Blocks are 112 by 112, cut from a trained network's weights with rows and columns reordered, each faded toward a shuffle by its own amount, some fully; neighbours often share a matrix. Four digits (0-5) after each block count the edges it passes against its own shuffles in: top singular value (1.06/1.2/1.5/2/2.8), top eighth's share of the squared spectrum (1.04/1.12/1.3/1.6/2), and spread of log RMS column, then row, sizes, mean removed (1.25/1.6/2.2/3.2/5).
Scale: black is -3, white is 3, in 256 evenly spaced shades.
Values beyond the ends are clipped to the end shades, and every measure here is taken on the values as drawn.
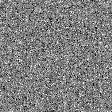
0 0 0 0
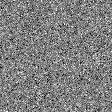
0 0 0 0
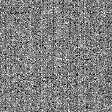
3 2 0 2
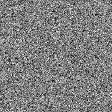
2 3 1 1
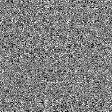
2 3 1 3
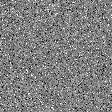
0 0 0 0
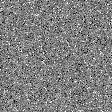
0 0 0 0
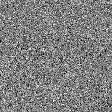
2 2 0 0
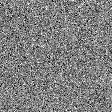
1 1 0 0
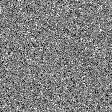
0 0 0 0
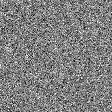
2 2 0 0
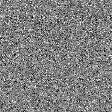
2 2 0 2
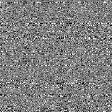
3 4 1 4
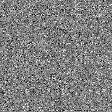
1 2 0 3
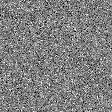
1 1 0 0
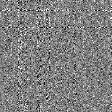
3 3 3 2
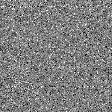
2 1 1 1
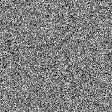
3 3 1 0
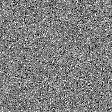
1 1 1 0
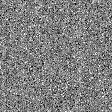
1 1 0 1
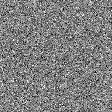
2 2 1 0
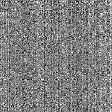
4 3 1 3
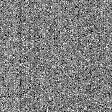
2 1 0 1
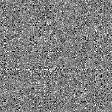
3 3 3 2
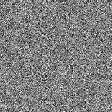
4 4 2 0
